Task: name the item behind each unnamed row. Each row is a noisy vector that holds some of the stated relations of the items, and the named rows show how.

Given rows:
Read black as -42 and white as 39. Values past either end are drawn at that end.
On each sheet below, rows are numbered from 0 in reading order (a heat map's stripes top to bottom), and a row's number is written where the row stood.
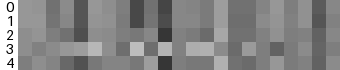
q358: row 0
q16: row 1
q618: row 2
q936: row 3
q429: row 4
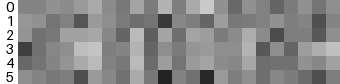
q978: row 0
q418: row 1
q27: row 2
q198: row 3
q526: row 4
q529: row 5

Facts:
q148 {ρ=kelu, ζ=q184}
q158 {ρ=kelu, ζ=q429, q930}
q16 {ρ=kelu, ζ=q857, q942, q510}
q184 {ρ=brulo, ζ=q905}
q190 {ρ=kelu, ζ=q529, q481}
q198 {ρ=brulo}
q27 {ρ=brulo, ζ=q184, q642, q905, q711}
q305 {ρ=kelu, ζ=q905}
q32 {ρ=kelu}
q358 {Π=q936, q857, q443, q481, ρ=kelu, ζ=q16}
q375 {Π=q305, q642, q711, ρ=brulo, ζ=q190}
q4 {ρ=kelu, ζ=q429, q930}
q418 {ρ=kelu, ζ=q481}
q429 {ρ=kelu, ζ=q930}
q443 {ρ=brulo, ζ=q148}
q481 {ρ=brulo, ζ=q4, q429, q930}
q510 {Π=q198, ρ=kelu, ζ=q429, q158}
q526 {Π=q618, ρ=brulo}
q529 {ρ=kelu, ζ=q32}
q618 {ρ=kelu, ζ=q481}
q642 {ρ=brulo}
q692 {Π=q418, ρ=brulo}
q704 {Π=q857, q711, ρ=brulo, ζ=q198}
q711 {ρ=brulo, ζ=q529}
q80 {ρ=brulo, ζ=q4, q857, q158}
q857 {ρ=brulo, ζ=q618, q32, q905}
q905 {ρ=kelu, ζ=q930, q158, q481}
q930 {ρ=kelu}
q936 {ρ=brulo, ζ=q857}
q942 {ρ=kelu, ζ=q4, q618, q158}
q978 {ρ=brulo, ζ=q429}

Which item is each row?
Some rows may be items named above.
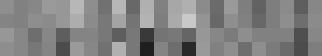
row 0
q936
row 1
q978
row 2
q305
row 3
q529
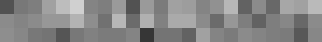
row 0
q704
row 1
q936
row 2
q905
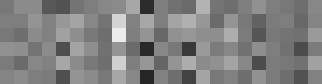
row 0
q930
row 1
q481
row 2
q642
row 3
q190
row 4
q184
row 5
q32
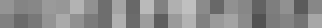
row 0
q80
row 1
q443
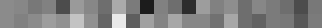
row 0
q529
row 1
q375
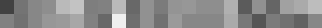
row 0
q198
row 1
q711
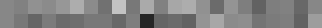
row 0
q857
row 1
q148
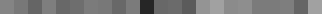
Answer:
q148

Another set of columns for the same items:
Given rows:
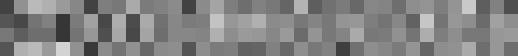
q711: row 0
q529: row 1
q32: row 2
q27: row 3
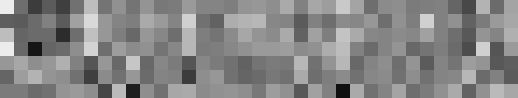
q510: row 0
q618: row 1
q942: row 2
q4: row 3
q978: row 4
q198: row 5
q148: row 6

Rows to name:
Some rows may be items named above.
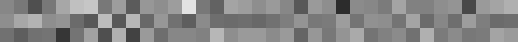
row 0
q905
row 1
q80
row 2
q32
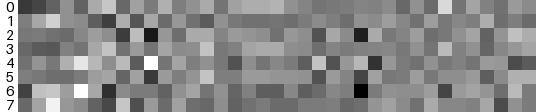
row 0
q190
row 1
q936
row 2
q148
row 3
q418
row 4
q481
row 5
q305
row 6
q184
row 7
q857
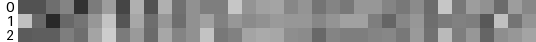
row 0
q529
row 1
q930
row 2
q418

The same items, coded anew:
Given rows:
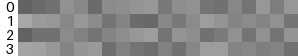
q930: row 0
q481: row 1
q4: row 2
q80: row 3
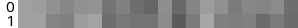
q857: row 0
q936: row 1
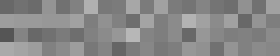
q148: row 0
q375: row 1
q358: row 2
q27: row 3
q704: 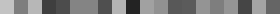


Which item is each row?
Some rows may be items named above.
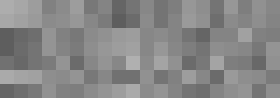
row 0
q27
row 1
q184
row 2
q32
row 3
q190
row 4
q418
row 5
q711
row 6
q529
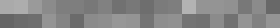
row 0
q978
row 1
q930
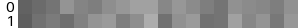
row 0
q190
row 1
q305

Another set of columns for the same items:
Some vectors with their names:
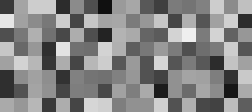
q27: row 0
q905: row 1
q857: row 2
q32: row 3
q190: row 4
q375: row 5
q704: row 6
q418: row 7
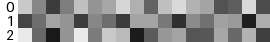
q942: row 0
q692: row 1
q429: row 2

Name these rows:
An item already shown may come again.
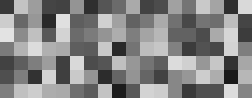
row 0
q711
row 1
q32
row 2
q305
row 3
q148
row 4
q936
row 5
q978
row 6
q148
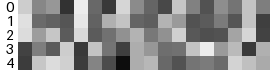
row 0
q529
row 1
q930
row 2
q305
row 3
q80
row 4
q184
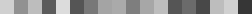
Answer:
q305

